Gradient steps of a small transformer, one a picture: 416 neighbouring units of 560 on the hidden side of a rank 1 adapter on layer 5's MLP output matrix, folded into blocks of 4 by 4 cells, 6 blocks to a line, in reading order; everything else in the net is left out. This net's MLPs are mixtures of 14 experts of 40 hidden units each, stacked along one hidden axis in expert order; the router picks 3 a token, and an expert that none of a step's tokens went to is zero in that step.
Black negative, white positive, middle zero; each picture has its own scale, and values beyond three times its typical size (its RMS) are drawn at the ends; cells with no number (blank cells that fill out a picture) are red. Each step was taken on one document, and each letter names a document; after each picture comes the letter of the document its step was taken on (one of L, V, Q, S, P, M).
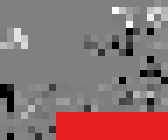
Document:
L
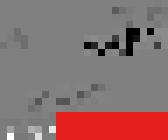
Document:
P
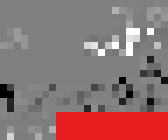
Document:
P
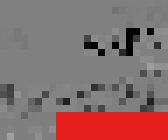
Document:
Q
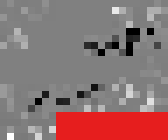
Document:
P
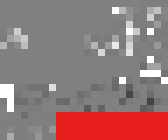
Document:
Q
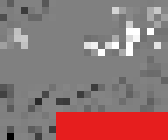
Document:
P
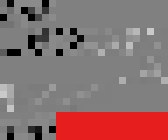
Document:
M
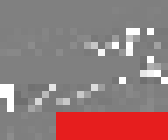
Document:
Q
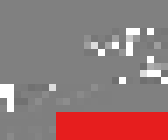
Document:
Q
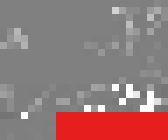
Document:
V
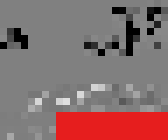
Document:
L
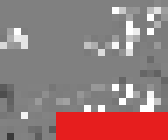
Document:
V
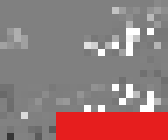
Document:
V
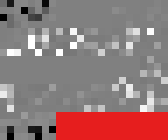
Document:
M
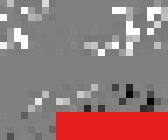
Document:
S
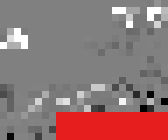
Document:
L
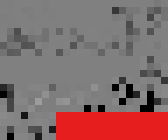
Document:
L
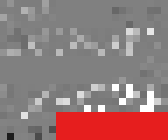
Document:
V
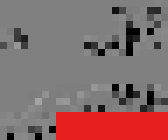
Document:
L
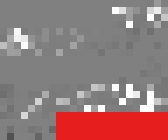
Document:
S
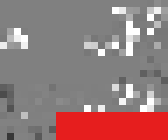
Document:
V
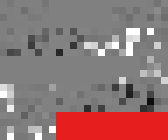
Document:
S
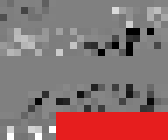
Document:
P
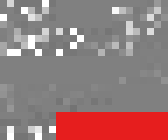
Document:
S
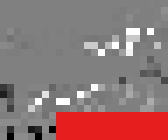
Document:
S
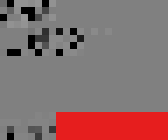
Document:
M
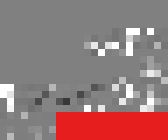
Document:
Q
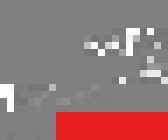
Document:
Q
